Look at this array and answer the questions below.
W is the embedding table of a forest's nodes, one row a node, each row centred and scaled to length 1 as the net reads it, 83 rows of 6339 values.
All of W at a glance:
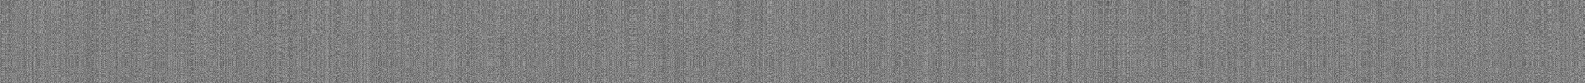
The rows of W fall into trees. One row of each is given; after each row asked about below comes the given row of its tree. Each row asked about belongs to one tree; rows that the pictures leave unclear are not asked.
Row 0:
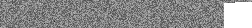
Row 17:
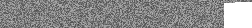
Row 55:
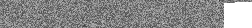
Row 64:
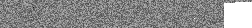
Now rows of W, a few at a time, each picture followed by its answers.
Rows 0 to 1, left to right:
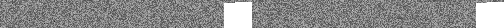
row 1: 17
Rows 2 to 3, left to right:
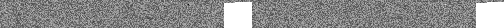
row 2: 17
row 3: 17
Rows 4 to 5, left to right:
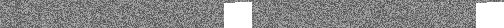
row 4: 17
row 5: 17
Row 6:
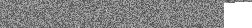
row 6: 0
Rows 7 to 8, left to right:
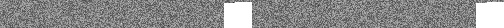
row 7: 0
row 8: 64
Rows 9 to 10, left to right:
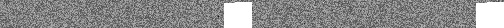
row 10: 17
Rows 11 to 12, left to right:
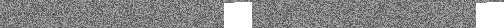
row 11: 17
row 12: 17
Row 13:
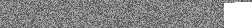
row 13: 17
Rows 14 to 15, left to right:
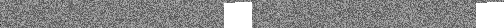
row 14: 0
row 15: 55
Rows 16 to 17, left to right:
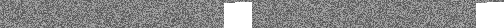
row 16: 55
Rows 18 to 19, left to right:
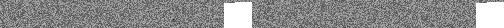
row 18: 55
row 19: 0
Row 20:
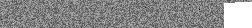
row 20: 0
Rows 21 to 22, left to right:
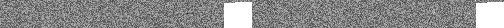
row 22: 17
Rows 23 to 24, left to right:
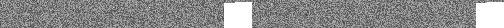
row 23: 64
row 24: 17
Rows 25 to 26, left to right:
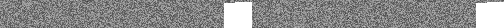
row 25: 0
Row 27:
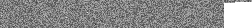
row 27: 64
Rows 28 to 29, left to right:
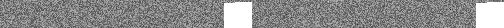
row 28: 17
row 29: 17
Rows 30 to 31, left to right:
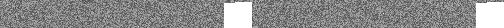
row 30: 0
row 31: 0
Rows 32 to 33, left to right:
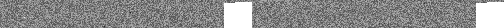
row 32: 0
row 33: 55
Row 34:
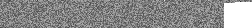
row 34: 17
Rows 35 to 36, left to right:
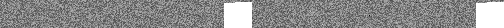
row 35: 17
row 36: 64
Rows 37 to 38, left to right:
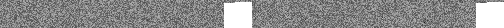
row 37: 64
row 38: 55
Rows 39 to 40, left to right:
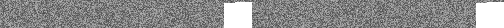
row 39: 55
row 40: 17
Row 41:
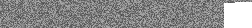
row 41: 55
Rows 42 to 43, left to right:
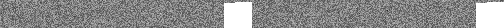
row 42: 55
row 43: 64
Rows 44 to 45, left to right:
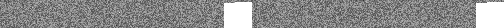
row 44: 17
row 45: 55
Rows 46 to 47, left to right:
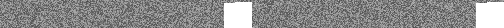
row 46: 17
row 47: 0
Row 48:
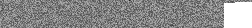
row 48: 55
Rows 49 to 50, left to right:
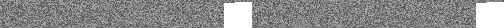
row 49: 55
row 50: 17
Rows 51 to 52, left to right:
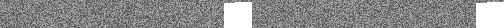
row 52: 64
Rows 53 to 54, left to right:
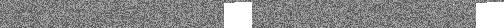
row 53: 64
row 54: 17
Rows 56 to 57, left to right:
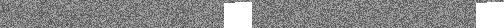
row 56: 55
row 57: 64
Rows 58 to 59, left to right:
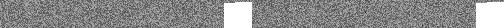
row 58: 55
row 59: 64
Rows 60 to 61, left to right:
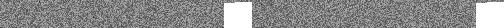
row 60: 17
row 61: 64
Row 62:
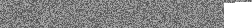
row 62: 64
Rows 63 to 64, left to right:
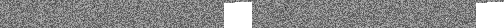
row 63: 64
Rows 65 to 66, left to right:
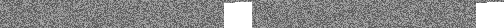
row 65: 64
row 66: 55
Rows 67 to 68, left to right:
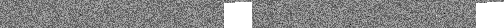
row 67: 64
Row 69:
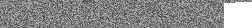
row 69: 0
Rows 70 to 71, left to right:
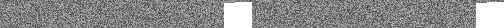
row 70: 17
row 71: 55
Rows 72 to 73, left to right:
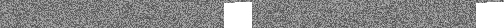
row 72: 17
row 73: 64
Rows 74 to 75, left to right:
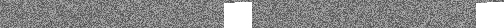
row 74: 55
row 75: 17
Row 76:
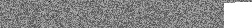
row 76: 17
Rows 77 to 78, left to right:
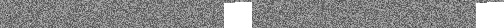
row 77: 64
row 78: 0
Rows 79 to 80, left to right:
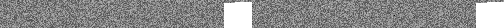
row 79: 64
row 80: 64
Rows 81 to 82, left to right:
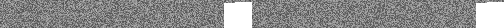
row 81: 64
